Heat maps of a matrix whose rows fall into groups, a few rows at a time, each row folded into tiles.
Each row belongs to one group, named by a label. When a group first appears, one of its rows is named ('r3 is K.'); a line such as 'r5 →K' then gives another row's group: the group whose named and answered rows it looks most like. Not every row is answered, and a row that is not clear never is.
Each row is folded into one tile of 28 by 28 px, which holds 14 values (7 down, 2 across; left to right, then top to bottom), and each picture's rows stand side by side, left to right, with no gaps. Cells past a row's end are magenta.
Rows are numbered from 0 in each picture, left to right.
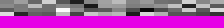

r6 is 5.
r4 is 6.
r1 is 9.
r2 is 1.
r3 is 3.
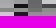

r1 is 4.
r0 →6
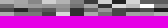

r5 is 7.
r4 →9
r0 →3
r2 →6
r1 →9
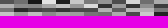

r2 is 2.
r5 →6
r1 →2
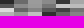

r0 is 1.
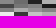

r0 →6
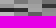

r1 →5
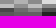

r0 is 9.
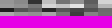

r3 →2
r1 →2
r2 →9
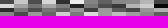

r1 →2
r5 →5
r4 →3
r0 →9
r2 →4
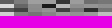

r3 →7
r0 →7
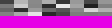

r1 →6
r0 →2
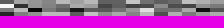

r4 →4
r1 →7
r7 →7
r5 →1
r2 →3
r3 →7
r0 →5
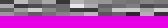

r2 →2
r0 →4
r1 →1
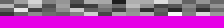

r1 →7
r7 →3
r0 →5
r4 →2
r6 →3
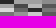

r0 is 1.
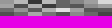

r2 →1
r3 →9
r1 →4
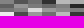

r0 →6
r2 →6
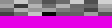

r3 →2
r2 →9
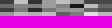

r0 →2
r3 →7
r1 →2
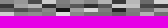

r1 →4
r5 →4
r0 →3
